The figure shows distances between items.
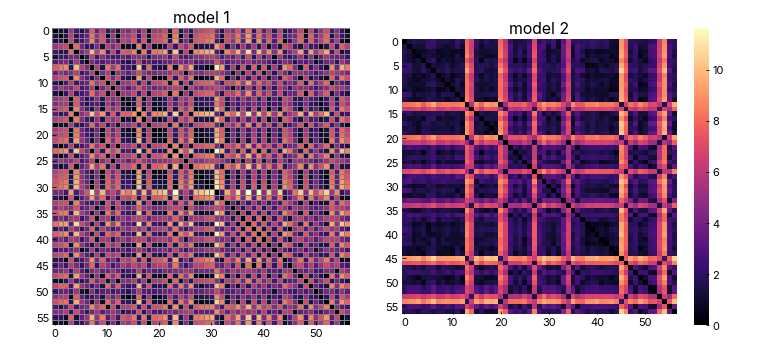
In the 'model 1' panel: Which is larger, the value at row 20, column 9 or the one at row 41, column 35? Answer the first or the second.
the second
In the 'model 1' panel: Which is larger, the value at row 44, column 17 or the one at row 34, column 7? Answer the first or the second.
the first
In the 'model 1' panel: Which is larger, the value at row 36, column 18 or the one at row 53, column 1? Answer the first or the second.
the first
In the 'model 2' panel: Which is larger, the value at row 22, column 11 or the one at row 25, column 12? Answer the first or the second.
the first
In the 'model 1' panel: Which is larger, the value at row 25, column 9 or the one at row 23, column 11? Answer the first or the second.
the second
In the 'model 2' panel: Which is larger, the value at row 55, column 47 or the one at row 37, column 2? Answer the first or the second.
the first
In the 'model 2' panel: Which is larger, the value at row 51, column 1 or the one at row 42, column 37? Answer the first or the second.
the first
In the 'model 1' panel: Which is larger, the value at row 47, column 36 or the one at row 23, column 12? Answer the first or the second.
the second
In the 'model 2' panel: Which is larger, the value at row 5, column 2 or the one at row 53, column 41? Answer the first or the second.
the second
